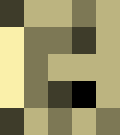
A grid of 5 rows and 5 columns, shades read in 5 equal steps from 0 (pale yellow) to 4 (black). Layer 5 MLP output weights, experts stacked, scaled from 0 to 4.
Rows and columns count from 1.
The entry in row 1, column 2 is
1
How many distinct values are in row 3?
3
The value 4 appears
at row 4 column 4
